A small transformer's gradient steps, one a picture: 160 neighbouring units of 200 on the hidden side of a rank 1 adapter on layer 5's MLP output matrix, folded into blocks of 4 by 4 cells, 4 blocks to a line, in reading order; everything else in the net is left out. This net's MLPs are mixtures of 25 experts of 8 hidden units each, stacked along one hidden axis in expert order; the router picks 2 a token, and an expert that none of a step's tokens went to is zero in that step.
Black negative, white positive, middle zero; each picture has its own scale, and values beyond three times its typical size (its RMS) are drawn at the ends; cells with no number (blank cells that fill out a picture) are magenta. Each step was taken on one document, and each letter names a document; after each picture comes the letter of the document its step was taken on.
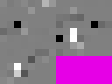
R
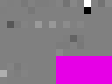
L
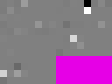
L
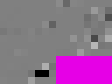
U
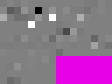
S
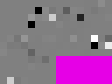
S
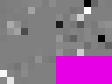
L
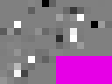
R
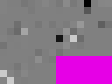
L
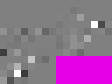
R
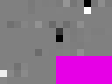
L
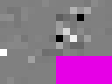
R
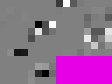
U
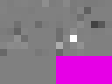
R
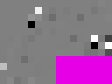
S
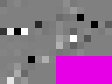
R
